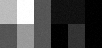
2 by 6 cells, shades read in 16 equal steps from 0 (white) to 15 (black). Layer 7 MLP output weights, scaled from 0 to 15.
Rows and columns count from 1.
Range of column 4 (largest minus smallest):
1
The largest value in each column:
10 6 10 15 14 15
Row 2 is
10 6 10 15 12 15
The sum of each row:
57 68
